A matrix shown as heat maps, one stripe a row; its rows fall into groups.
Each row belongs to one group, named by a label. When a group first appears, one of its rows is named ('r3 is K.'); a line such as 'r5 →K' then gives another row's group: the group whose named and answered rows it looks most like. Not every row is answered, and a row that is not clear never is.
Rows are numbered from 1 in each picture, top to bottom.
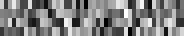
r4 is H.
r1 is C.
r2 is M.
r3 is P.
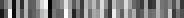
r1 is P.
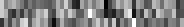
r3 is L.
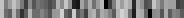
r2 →C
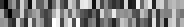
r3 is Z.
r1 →H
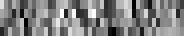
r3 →Z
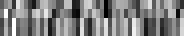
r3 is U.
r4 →U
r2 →L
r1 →P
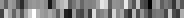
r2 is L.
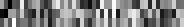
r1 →Z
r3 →U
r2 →U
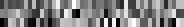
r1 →H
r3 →U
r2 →P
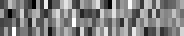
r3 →H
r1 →U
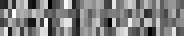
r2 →L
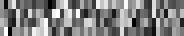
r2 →Z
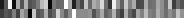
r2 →H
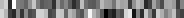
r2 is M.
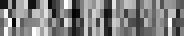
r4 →L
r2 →L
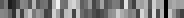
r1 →H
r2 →Z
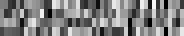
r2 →Z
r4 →H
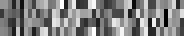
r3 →Z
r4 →P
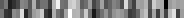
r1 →H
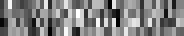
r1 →U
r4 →P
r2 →H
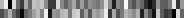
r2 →U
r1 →M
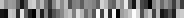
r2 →U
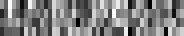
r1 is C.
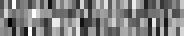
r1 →U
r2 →L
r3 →Z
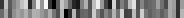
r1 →L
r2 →L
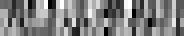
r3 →M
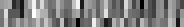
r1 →M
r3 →L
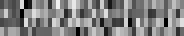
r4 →C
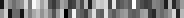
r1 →L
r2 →M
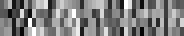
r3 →Z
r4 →M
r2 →H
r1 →M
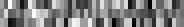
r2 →L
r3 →M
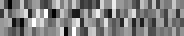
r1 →Z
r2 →L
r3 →M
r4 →M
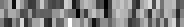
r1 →P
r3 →Z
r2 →C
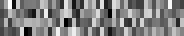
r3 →L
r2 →U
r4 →H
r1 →P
